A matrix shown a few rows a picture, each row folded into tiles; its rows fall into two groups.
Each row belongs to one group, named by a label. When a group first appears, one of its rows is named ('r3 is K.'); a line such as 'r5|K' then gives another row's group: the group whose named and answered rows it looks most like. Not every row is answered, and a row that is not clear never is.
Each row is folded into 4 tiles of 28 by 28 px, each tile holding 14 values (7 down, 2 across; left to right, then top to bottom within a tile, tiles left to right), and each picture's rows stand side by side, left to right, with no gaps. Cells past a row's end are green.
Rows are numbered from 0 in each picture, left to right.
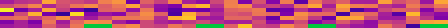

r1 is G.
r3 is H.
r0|H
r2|G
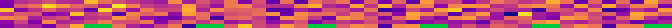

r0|H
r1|G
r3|G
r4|H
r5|G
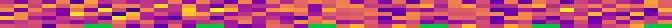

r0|G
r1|G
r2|H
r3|G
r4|G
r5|H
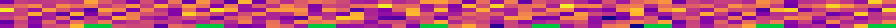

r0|H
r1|G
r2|H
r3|H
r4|G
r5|H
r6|H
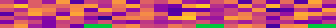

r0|G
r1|G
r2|G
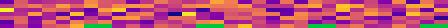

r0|H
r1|H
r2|G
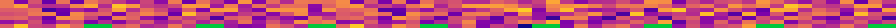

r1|G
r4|H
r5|H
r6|H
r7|G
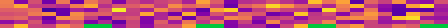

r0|G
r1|H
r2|H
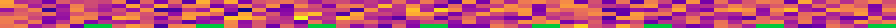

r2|G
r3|G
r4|H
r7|H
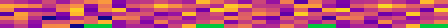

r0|H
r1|H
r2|G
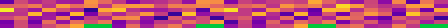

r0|H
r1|H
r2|H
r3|G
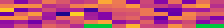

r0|H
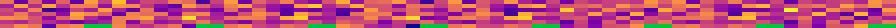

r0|G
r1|G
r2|G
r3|G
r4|G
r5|H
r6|G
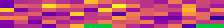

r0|H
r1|G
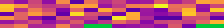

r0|G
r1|H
